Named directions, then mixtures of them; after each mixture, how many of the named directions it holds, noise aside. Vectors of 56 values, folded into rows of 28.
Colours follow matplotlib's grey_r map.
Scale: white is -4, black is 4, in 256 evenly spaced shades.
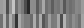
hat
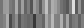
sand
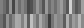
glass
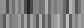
three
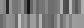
two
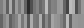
three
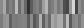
three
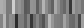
three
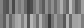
one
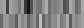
three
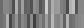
two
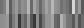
three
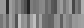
three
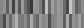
two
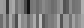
two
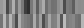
one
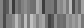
three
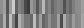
one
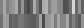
two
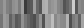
two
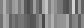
two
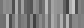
two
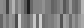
two
